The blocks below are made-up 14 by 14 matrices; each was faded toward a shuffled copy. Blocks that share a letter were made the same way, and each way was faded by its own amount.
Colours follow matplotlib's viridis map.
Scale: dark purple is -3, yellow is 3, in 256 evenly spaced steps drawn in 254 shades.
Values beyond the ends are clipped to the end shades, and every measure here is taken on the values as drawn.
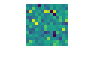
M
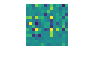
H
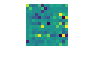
H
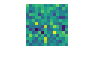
M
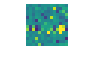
H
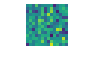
M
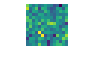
M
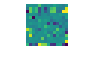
H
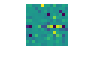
H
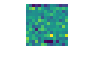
M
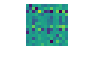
H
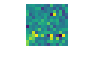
M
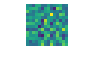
H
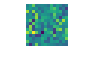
M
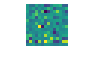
H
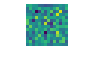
M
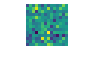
M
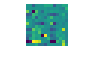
H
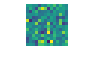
H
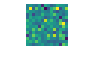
M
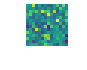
M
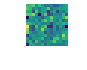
M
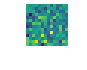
M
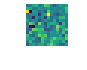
M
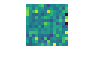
M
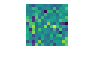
M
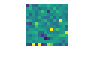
M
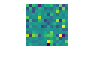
H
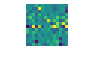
H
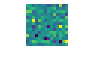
M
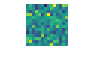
M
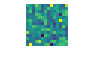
M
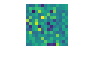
M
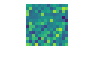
M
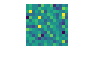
M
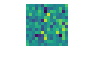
M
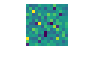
M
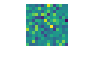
M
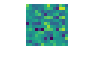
H
